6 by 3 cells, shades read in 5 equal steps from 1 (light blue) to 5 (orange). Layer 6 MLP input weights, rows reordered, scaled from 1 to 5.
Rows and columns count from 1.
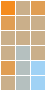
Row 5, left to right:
4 2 1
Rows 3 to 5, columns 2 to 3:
3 3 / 2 3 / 2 1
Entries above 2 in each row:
3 3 3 2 1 1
